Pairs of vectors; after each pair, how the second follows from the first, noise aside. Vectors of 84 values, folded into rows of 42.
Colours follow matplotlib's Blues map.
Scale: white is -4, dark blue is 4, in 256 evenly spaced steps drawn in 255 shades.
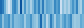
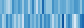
reversed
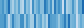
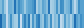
reversed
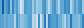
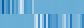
partly zeroed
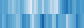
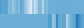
partly zeroed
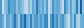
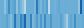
partly zeroed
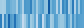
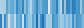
sign-scrambled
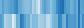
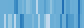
partly zeroed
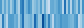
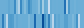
partly zeroed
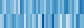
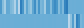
partly zeroed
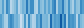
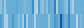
partly zeroed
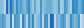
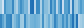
reversed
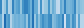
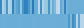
partly zeroed
